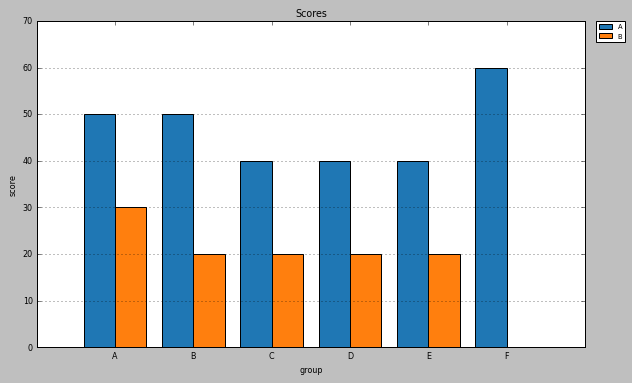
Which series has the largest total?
A
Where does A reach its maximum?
F
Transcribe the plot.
Title: Scores
x-axis: group, ticks A B C D E F
y-axis: score, ticks 0 10 20 30 40 50 60 70
Legend: A, B
Values:
A: 50 50 40 40 40 60
B: 30 20 20 20 20 0
